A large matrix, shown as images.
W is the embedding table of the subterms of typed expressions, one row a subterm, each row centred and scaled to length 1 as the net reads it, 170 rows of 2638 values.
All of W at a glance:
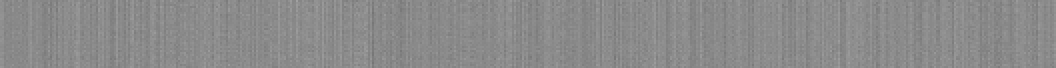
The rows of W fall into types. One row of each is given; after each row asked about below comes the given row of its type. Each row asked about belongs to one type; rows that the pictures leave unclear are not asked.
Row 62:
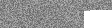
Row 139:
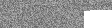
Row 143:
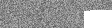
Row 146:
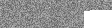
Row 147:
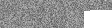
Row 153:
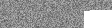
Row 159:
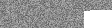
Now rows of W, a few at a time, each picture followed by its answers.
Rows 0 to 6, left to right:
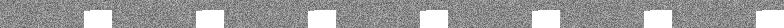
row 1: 62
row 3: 146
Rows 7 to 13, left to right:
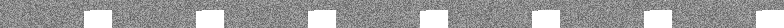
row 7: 139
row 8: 159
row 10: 146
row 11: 143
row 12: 159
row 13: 62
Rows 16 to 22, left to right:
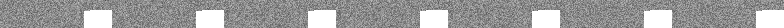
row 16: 62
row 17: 159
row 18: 147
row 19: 143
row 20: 147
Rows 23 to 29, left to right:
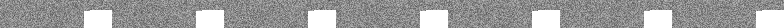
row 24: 139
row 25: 62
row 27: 147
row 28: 146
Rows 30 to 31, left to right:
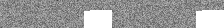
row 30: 146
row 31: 139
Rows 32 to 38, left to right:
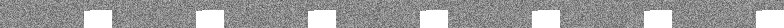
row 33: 143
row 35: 143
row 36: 159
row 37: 147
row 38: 62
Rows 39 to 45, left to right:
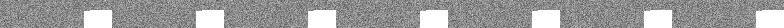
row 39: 159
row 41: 153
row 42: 146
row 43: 153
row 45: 146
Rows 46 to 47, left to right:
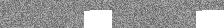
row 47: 139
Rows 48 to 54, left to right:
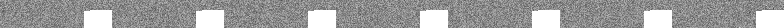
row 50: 146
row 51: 139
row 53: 146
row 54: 159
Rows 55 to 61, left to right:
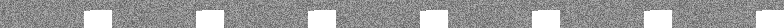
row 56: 62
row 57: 139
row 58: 143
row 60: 159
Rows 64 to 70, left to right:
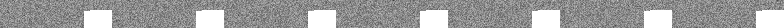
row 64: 139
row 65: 153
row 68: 153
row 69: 143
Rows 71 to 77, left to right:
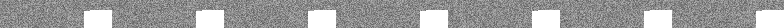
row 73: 62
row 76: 153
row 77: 146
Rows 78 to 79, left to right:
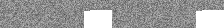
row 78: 147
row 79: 146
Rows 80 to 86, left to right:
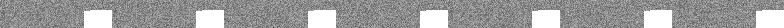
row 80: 143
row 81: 146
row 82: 62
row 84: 147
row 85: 143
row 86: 146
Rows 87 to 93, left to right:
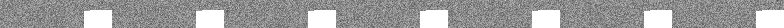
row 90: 159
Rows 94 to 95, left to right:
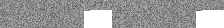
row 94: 153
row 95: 147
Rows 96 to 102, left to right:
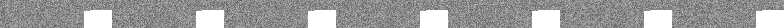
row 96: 143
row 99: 146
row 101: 147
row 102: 146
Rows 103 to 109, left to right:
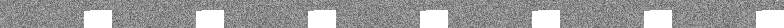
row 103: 159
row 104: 153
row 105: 139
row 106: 139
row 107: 159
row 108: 153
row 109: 147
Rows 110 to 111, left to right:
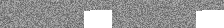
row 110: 143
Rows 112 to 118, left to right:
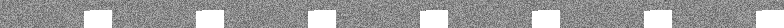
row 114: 62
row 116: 159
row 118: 62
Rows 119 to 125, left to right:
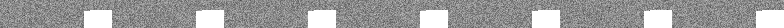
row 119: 139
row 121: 146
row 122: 62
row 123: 139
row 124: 143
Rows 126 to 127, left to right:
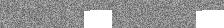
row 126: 147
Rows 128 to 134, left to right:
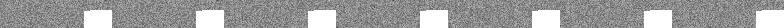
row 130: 159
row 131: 139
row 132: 147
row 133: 159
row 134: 153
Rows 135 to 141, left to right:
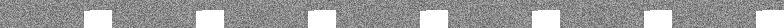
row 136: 62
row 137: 62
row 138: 159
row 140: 139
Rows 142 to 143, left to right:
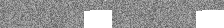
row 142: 147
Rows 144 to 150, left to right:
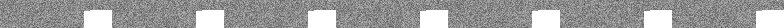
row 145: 147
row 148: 146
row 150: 62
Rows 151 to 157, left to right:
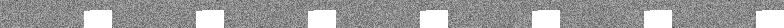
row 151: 146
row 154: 159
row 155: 147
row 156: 139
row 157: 139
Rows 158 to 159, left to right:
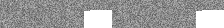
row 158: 147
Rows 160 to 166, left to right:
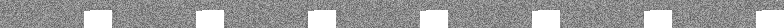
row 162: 139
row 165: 147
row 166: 159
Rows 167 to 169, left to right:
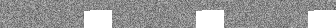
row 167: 147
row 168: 153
